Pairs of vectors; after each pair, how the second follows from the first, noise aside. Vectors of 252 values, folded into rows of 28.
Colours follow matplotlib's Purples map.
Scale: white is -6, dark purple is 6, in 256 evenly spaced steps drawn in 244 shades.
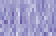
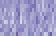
negated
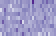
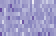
negated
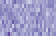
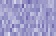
negated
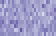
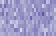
negated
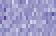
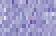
negated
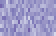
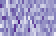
scaled up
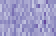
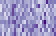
scaled up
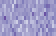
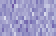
negated
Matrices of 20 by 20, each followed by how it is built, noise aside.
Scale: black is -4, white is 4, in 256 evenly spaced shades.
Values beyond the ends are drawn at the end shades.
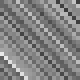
Toeplitz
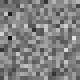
noise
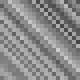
Toeplitz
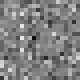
noise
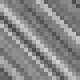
Toeplitz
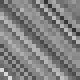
Toeplitz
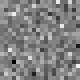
noise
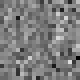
noise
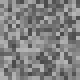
noise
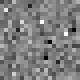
noise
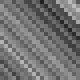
Toeplitz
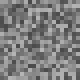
noise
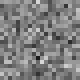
noise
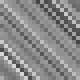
Toeplitz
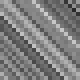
Toeplitz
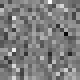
noise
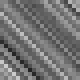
Toeplitz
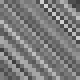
Toeplitz
